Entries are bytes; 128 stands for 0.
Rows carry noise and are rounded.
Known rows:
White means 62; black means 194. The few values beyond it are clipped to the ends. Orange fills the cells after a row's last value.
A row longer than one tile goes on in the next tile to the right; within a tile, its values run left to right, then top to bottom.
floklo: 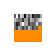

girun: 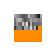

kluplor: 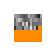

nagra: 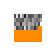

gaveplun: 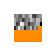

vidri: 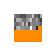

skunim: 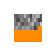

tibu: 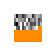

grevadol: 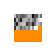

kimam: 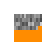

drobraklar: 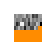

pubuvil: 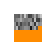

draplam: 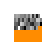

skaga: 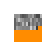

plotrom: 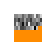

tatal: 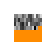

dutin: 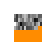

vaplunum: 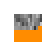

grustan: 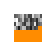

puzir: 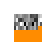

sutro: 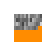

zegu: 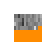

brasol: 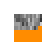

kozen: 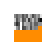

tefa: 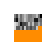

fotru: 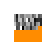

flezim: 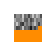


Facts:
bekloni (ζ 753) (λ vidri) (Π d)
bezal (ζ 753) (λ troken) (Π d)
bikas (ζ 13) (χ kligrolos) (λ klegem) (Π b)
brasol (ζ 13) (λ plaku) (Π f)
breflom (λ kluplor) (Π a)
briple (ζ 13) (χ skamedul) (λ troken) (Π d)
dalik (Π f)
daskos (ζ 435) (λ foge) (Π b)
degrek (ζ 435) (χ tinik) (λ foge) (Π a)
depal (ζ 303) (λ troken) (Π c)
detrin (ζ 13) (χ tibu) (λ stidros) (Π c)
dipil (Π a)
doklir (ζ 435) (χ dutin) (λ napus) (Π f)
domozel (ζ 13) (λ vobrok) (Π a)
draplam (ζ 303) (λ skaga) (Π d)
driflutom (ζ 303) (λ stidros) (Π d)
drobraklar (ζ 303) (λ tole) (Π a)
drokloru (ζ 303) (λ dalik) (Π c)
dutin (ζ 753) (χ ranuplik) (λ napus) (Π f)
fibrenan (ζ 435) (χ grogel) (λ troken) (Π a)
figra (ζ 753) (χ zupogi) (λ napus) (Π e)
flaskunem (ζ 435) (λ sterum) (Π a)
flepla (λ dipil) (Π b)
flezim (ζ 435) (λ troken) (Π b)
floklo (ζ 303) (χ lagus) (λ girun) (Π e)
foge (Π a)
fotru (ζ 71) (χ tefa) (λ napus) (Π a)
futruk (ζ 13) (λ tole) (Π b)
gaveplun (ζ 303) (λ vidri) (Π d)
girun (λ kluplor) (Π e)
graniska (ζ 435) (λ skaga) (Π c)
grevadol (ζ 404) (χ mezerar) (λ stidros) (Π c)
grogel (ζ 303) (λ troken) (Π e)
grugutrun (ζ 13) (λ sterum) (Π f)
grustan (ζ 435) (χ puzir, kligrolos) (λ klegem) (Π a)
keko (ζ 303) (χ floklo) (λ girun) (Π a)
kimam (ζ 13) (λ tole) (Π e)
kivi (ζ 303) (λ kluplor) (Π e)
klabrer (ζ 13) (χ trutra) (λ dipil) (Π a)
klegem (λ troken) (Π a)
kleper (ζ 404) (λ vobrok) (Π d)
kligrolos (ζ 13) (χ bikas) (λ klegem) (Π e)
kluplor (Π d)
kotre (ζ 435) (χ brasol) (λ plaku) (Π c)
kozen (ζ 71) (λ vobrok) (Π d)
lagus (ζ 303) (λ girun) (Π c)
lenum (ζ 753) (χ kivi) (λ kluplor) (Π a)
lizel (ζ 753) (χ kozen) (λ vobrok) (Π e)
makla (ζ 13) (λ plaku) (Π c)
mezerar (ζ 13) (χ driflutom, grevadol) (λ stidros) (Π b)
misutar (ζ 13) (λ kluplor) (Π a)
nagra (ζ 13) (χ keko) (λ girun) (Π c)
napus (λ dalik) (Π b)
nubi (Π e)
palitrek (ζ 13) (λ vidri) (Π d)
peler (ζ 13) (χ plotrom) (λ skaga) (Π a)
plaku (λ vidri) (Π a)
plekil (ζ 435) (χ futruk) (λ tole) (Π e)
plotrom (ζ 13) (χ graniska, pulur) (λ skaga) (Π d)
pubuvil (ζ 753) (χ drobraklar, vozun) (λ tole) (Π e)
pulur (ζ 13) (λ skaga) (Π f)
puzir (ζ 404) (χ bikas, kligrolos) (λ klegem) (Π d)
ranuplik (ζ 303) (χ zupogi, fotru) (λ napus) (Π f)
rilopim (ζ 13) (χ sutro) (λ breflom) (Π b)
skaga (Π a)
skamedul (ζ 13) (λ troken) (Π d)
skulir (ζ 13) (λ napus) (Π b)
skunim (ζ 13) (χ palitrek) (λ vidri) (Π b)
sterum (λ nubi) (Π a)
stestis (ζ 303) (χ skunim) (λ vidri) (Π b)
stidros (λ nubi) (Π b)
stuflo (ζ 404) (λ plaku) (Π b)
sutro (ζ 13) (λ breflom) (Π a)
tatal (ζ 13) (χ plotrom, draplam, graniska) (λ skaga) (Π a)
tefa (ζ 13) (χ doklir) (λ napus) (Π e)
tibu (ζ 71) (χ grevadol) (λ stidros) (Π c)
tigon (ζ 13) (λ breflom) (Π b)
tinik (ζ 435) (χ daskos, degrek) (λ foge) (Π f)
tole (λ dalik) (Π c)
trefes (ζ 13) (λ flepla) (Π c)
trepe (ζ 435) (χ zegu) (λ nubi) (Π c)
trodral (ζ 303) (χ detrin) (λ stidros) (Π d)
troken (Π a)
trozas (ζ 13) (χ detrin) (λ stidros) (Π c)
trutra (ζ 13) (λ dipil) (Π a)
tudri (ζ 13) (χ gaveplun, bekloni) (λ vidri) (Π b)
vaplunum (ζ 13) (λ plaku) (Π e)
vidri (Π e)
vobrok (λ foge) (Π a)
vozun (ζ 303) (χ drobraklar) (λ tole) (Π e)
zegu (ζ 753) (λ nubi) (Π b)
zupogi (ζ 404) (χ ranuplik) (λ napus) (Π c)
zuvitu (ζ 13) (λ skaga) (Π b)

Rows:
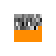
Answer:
pulur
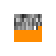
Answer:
stidros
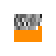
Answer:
detrin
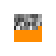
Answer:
stuflo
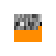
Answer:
depal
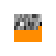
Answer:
grogel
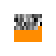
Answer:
zupogi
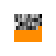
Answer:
doklir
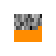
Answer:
trepe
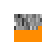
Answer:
bekloni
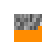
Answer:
rilopim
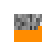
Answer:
briple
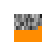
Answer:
flaskunem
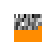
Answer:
lagus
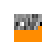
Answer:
drokloru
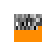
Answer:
graniska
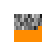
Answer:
kotre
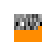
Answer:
vozun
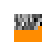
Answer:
ranuplik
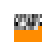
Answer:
trodral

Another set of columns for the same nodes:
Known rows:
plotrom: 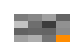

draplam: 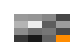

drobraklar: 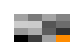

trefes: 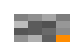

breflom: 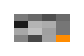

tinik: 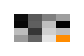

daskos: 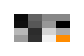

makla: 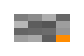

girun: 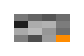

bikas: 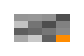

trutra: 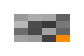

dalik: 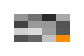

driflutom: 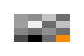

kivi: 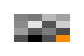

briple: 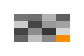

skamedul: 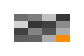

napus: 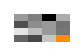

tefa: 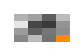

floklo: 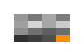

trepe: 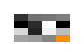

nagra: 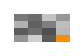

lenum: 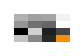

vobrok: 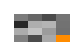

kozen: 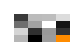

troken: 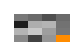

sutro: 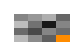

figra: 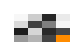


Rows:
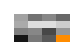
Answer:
stestis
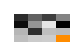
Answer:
grustan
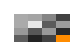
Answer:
gaveplun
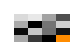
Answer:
zegu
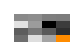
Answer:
futruk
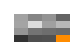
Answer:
depal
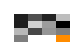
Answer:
plekil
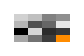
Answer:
bezal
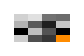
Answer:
bekloni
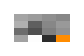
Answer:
klabrer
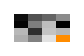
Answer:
flezim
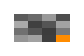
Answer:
grugutrun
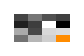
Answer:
fibrenan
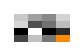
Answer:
pubuvil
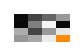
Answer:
kotre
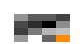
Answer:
puzir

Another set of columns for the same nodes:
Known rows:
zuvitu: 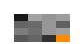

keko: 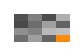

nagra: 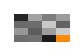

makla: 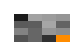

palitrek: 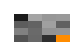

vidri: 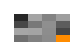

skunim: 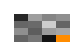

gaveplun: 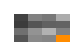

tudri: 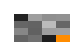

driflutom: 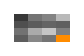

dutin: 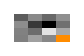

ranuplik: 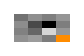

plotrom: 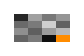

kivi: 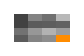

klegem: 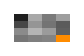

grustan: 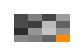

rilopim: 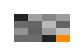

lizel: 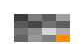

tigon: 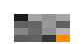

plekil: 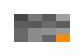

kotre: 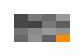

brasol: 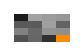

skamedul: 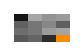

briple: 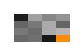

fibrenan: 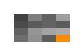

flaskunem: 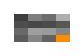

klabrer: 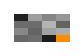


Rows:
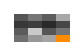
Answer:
kozen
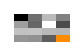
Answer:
grevadol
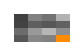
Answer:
draplam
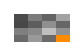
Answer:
stestis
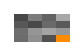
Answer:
trepe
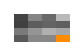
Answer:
lagus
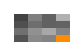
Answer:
drobraklar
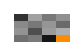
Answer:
tefa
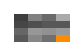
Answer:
graniska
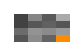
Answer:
daskos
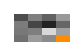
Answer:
figra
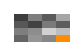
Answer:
lenum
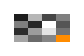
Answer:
puzir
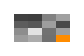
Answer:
tibu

